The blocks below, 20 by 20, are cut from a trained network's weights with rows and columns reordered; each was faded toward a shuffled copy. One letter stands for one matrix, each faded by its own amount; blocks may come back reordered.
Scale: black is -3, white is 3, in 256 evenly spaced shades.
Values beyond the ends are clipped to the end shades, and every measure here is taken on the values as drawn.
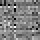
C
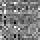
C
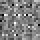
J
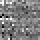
C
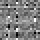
C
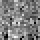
J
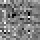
C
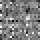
C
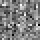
J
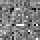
J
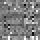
C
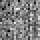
J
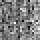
J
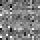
C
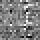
C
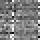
C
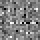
J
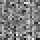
J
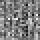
J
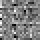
C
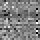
C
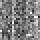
J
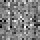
J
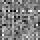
J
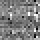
C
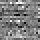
C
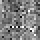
J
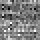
C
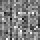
J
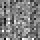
J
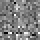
J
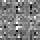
C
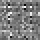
C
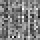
J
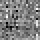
C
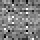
C
